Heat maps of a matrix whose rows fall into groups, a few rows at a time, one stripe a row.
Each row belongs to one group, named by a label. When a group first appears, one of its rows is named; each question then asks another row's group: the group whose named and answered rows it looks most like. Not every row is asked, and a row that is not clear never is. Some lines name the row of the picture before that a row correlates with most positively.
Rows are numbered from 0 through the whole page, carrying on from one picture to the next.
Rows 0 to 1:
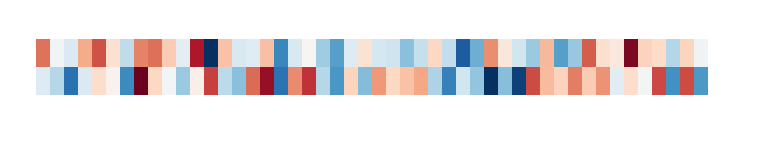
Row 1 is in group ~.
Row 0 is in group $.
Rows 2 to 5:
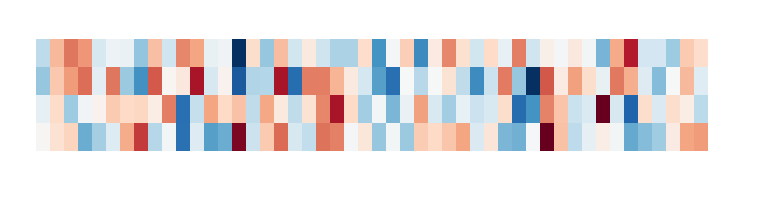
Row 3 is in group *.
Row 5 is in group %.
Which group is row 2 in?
*
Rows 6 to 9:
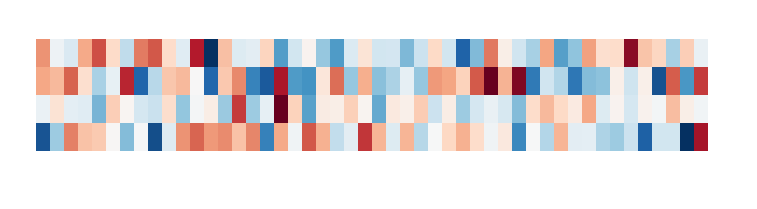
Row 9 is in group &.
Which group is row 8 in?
%
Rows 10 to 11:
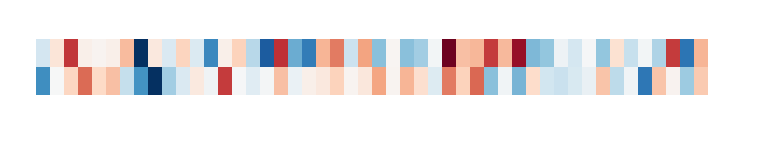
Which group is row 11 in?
&
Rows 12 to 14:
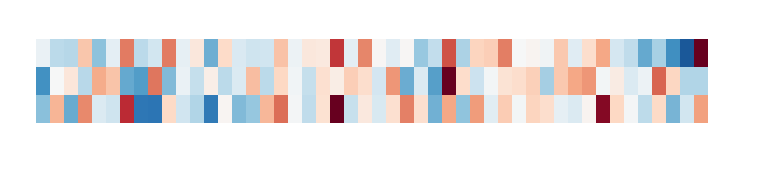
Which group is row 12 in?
&
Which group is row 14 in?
&
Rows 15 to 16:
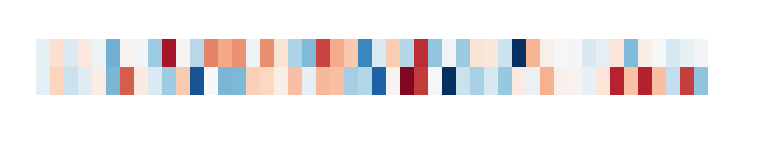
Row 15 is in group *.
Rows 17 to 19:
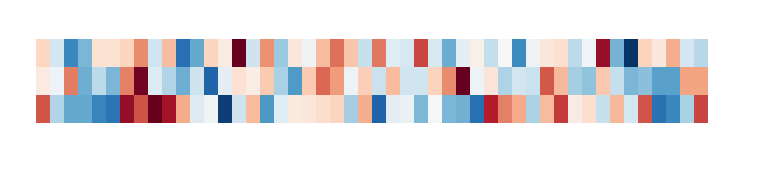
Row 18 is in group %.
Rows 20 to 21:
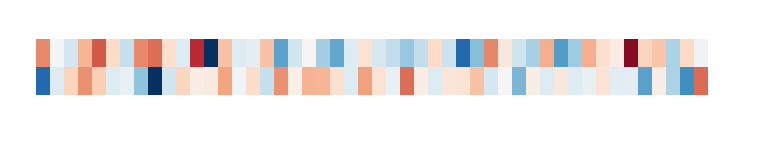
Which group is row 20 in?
$
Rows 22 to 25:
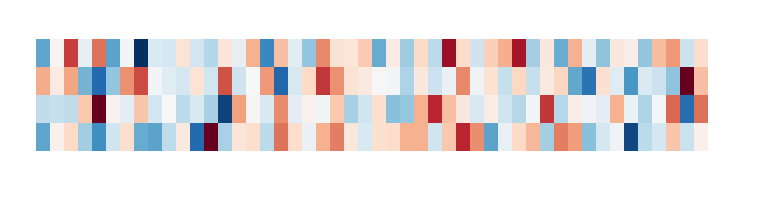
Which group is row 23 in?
%
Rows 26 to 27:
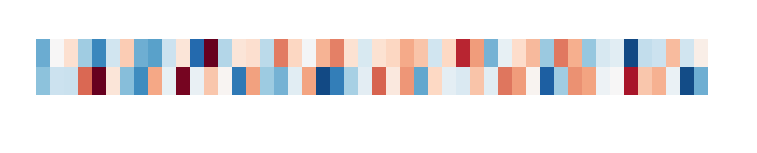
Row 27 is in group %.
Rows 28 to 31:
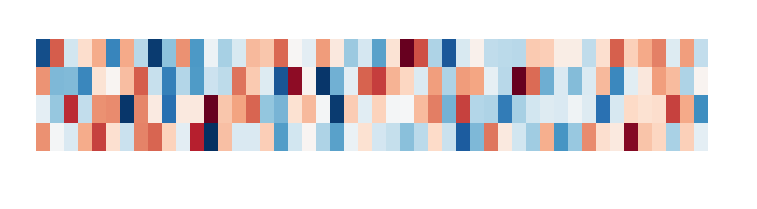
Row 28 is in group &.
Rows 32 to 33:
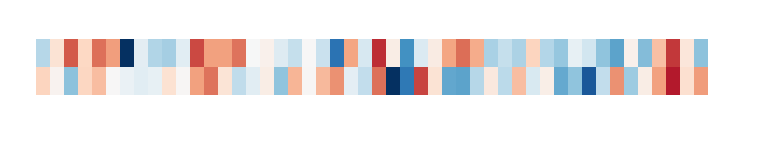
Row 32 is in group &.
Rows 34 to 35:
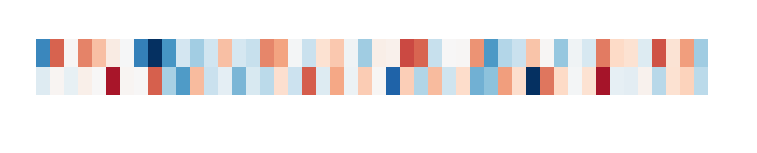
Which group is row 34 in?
&
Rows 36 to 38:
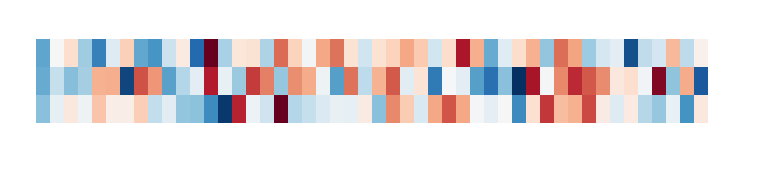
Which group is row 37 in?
~
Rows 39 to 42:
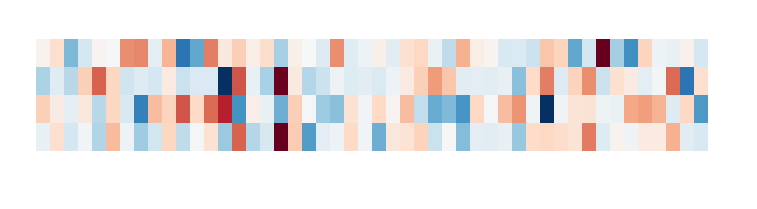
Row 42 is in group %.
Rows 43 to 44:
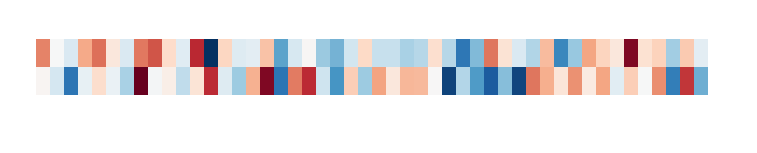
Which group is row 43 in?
$
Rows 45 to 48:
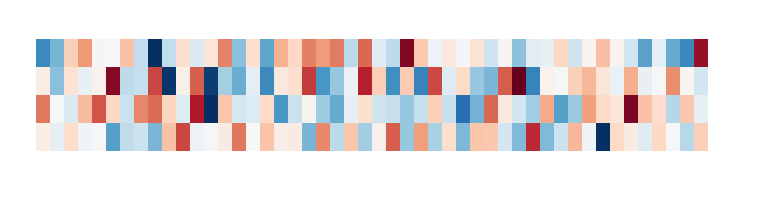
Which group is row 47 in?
$
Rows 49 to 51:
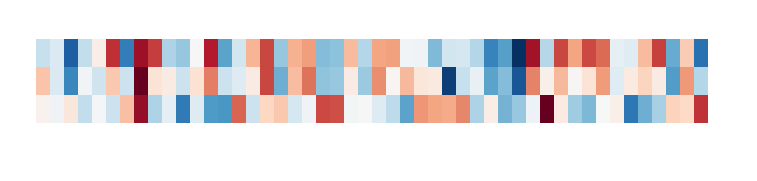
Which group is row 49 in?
~
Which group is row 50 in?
~
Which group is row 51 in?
%
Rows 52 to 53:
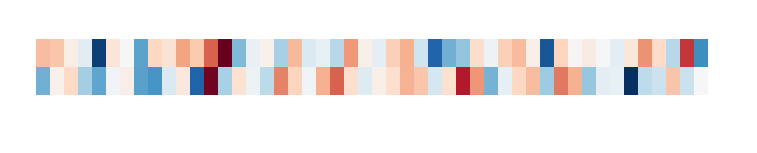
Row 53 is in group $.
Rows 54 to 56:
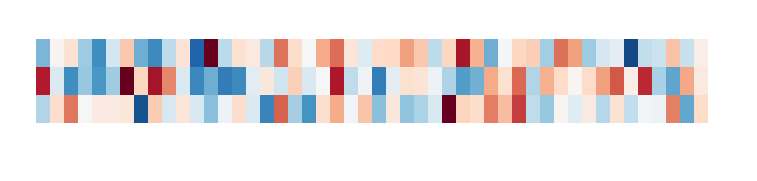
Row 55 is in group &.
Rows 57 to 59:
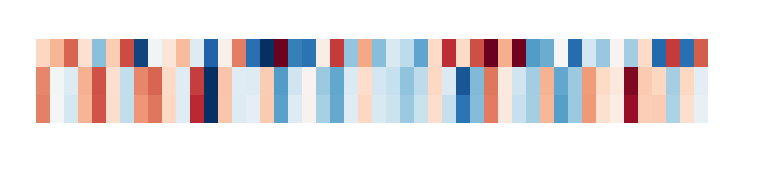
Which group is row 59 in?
$
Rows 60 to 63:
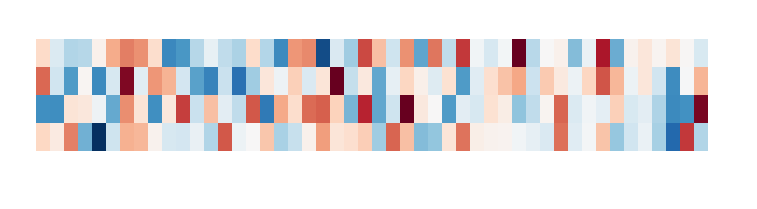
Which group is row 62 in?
&
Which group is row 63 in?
%
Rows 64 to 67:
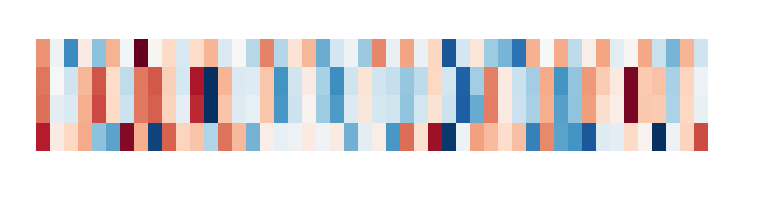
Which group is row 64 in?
~
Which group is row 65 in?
$
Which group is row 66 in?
$
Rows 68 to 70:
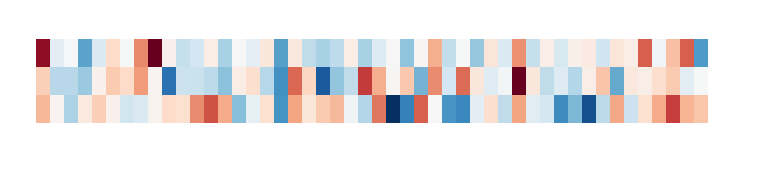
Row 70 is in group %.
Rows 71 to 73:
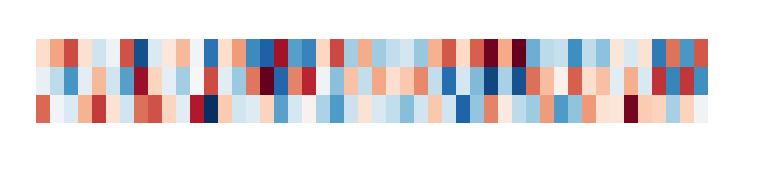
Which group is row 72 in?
~
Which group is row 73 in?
$
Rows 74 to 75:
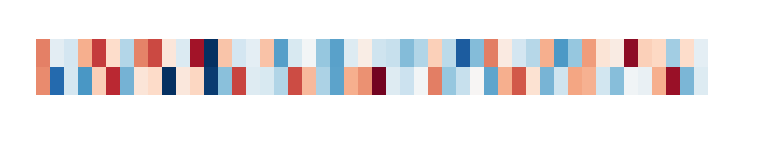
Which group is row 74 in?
$
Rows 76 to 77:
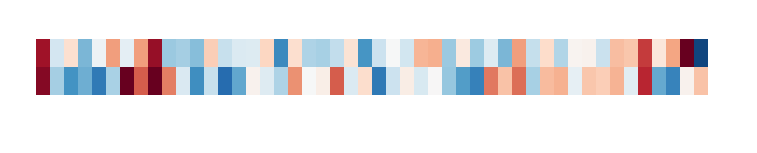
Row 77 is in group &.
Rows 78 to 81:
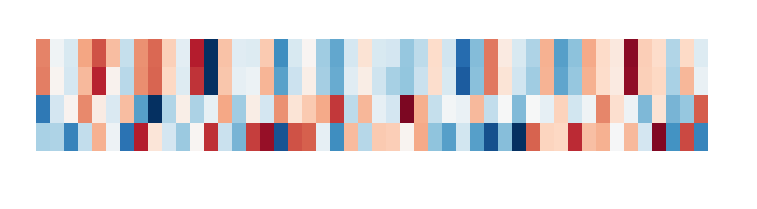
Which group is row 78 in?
$
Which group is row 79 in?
$
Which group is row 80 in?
&
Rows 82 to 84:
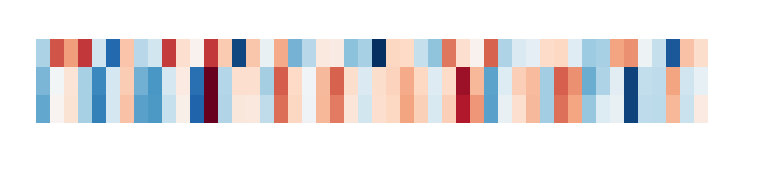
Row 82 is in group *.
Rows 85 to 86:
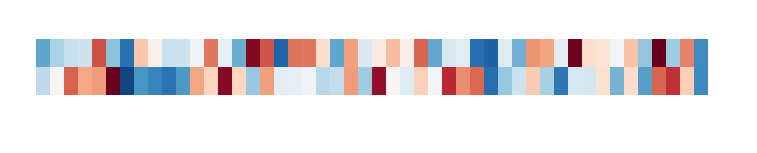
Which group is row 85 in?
~
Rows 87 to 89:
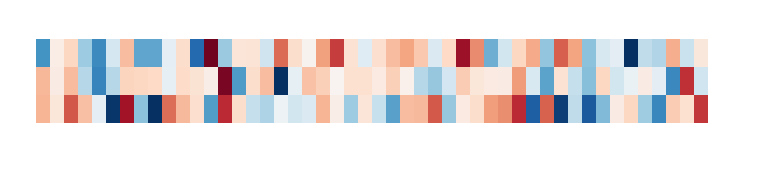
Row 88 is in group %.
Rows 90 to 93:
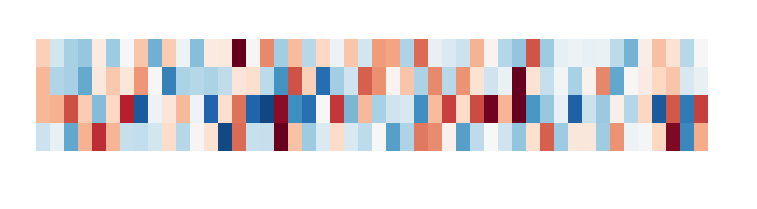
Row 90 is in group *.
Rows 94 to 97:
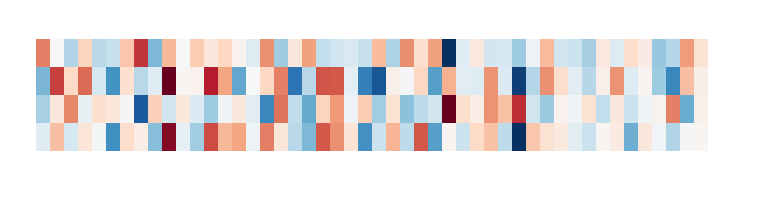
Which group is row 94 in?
~
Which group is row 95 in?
*
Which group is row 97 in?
*
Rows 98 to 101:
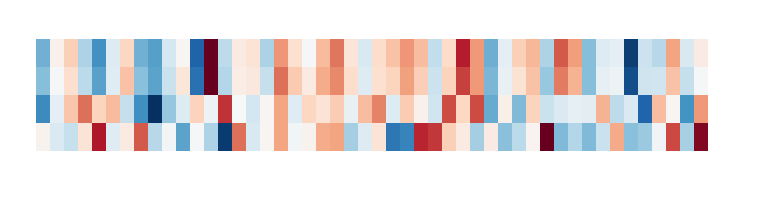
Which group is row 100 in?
&
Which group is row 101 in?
%
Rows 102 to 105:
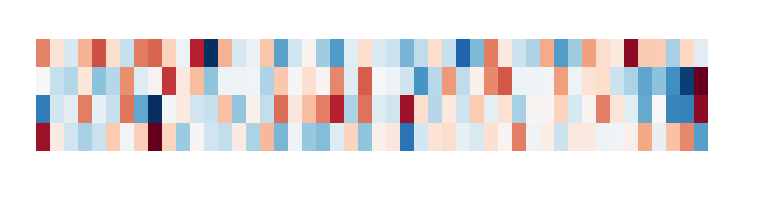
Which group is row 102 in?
$
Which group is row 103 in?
&
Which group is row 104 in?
&
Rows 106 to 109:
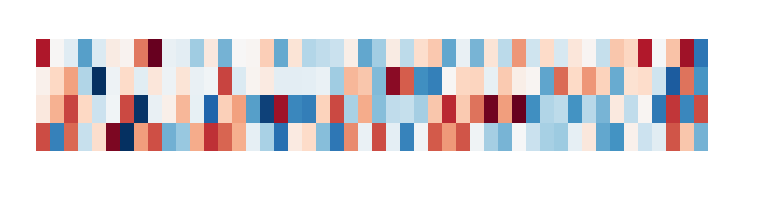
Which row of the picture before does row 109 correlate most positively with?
105
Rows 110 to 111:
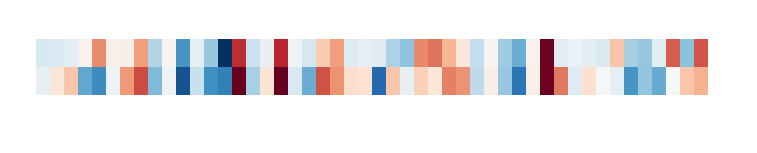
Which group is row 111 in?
%
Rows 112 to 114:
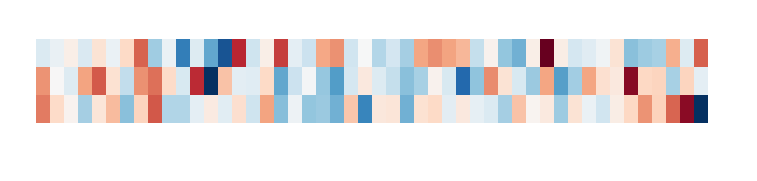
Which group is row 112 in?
%
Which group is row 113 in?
$
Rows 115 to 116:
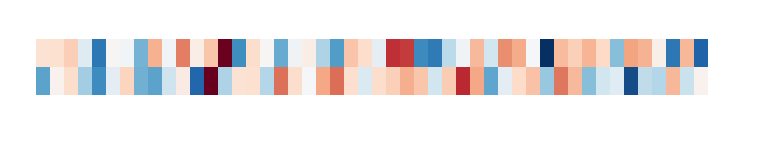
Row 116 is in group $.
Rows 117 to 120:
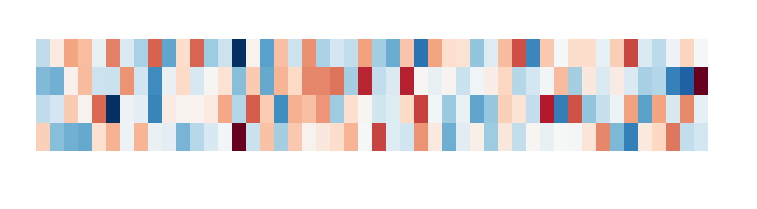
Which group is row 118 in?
&
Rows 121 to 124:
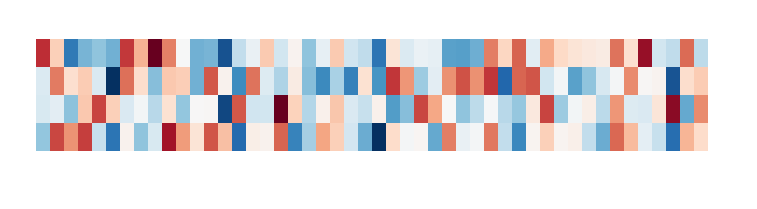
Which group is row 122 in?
*
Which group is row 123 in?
%
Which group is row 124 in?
*
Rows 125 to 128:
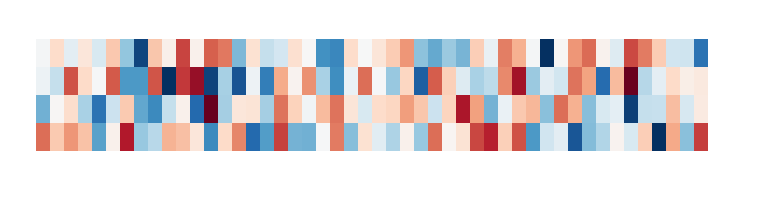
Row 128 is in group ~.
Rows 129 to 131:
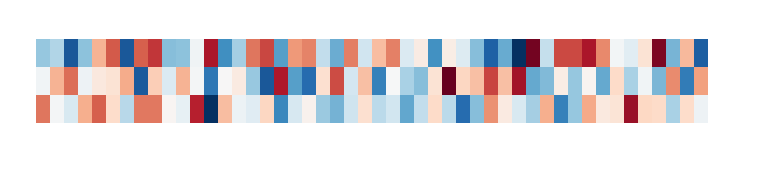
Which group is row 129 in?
~
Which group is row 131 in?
$
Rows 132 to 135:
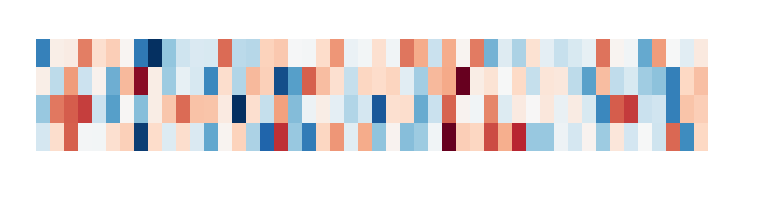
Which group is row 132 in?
&
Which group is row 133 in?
%
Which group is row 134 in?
*
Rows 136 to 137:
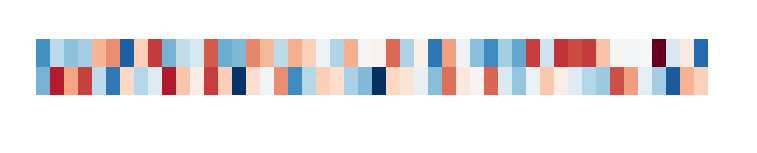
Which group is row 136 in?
~
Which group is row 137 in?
*
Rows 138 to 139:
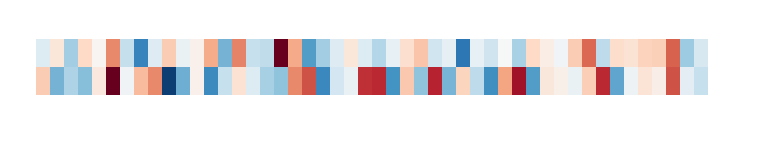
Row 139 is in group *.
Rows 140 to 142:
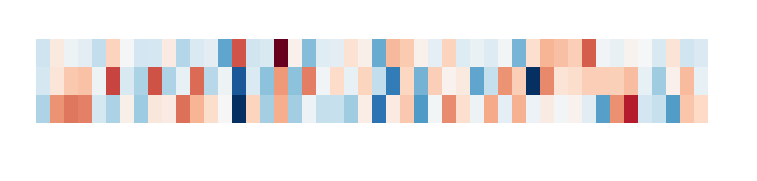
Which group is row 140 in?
%
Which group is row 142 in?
*
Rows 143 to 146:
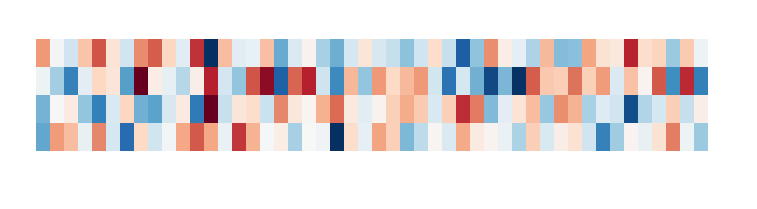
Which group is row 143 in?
$
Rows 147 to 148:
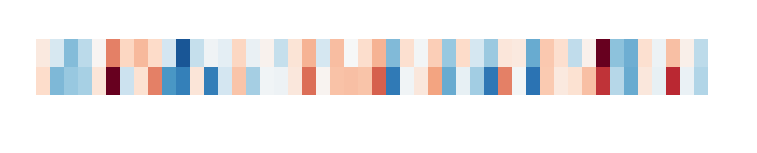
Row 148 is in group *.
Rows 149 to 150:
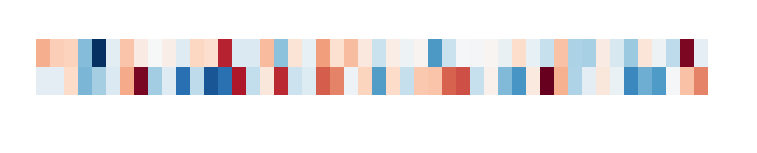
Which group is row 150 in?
%
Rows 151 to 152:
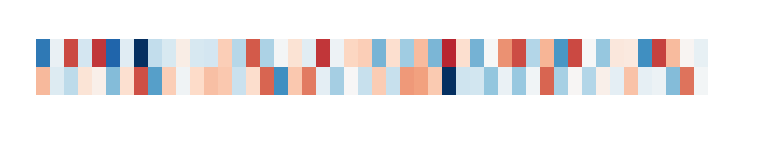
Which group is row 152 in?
~
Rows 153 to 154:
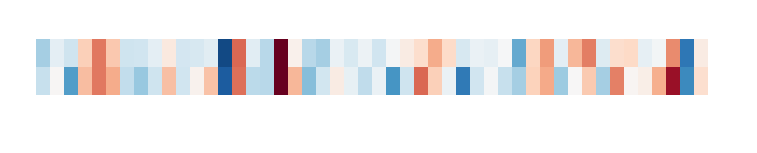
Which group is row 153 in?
%
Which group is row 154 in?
%
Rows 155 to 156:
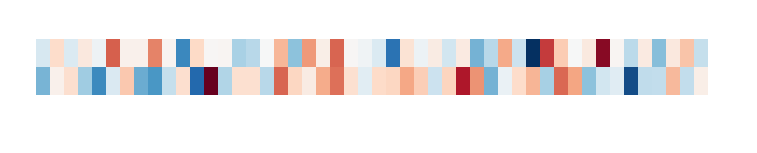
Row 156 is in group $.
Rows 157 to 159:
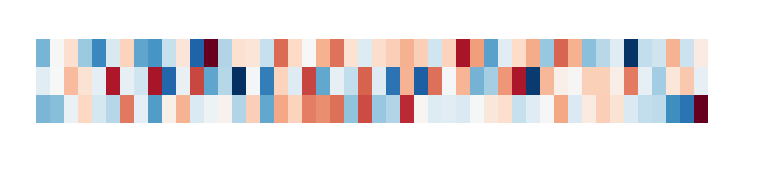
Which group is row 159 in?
&
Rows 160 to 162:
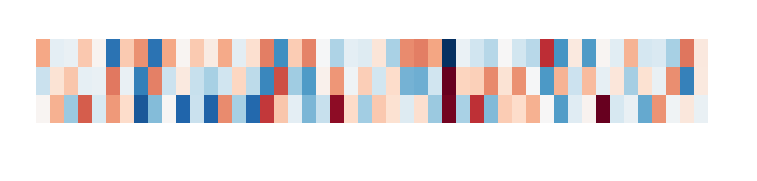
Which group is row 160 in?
~
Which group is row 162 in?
&
